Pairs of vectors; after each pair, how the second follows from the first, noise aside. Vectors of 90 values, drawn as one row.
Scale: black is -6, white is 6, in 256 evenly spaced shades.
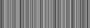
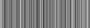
negated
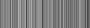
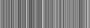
negated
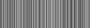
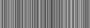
negated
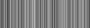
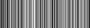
scaled up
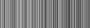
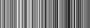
scaled up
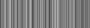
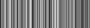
scaled up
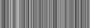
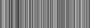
negated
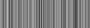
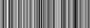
scaled up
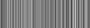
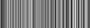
scaled up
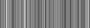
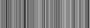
negated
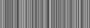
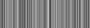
negated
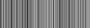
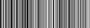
scaled up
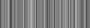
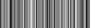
scaled up
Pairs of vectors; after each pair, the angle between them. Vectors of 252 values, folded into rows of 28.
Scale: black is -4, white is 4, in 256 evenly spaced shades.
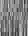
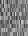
orthogonal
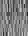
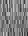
nearly opposite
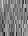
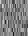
orthogonal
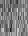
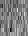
nearly parallel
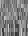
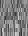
nearly opposite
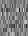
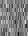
partly aligned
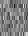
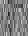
partly aligned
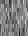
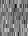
orthogonal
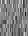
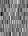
orthogonal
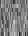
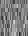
nearly parallel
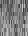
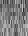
nearly parallel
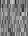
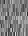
partly aligned
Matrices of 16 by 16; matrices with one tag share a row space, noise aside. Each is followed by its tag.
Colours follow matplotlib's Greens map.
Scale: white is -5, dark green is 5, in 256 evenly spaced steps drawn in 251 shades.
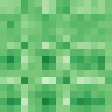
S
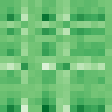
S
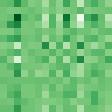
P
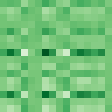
S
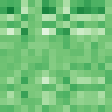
S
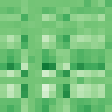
S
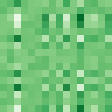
P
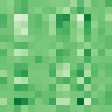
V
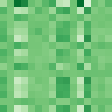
V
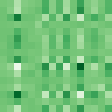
P
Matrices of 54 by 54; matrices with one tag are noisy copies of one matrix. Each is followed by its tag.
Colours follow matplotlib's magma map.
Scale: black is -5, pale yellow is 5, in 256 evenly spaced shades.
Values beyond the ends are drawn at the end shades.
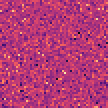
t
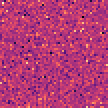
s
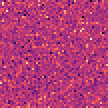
s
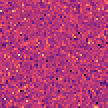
t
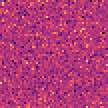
s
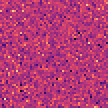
t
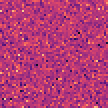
t
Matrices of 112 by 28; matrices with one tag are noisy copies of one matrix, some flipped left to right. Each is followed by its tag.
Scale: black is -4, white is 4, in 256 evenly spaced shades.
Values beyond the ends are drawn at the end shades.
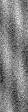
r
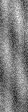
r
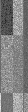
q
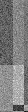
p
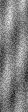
r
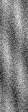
r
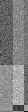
p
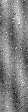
r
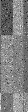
q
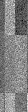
q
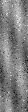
r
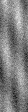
r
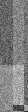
p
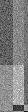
p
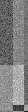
p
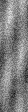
r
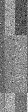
q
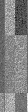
q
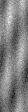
r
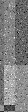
p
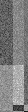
p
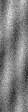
r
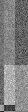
p
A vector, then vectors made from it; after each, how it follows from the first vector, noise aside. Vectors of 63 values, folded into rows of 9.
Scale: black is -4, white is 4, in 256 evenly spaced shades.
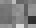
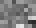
sign-scrambled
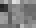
reversed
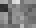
reversed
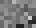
sign-scrambled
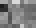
reversed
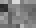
reversed
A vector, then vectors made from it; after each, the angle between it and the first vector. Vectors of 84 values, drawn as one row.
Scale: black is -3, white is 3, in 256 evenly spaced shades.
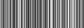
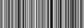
nearly opposite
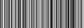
nearly opposite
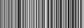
nearly opposite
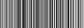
partly opposed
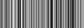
nearly opposite
